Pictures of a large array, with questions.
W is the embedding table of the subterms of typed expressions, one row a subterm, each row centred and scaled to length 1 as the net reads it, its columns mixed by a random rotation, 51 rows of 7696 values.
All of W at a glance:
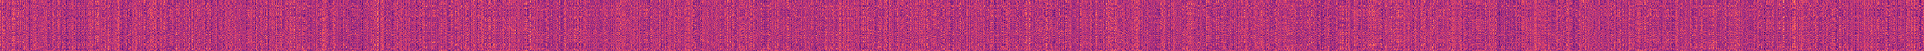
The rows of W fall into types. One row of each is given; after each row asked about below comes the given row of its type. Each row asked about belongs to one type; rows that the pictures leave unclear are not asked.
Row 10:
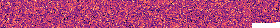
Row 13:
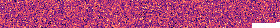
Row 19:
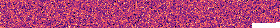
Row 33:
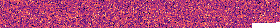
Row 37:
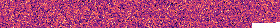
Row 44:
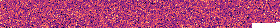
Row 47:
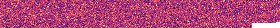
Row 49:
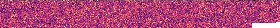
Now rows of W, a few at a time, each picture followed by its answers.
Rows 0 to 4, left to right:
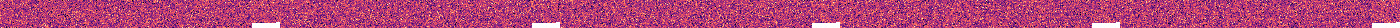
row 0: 44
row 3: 13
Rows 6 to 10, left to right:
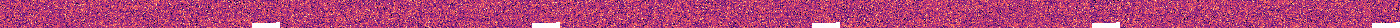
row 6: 47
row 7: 37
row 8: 13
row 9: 49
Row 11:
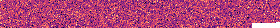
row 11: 44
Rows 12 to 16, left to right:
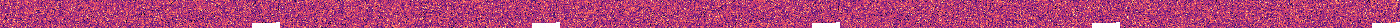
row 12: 10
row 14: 19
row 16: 10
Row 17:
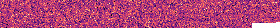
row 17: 37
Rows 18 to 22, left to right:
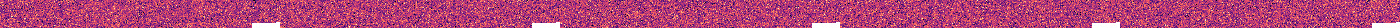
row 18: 49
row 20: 44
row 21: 13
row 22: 44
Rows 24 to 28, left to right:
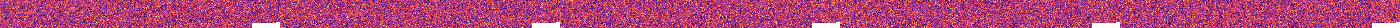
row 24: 19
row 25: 47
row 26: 19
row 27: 44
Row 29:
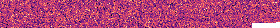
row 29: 37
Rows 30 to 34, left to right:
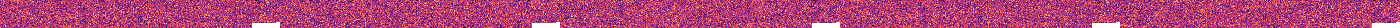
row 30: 33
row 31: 47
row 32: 49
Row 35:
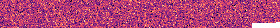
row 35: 37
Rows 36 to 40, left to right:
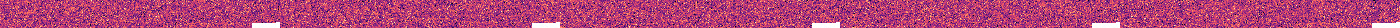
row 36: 19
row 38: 19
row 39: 49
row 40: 49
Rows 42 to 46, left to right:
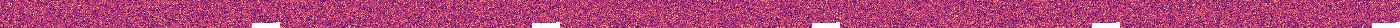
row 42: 10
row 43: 19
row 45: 44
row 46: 47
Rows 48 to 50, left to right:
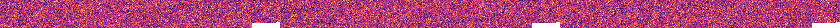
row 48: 49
